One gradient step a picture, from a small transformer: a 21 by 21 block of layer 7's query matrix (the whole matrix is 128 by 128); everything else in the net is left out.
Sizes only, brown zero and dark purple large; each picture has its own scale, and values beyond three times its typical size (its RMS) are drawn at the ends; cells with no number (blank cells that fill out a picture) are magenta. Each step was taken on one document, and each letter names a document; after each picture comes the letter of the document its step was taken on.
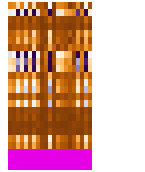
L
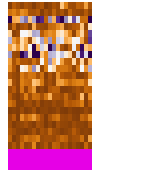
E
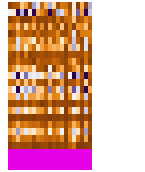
L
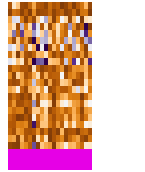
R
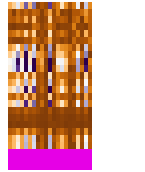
L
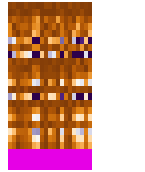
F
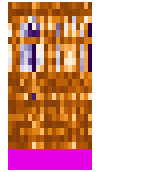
E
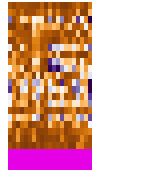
F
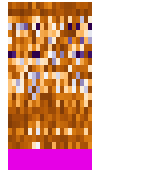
F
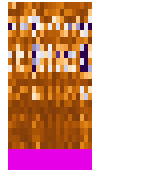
E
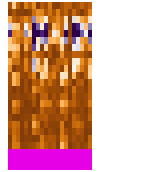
R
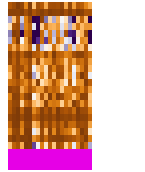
R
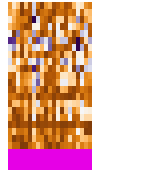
F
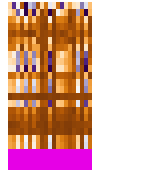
L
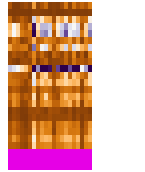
R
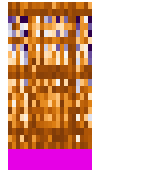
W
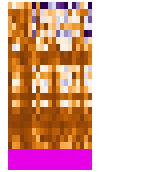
R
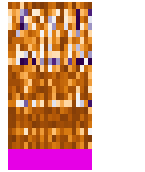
W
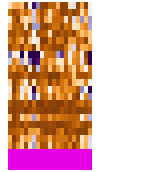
E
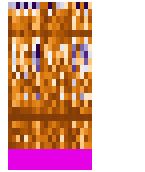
L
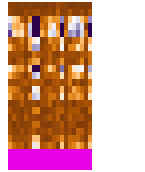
F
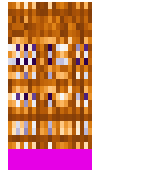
L
